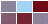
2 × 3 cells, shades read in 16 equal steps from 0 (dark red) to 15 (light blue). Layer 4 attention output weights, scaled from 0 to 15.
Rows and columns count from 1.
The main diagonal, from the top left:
9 2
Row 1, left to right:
9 15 0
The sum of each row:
24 17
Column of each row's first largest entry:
2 3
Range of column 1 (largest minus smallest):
3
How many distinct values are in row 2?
3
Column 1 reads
9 6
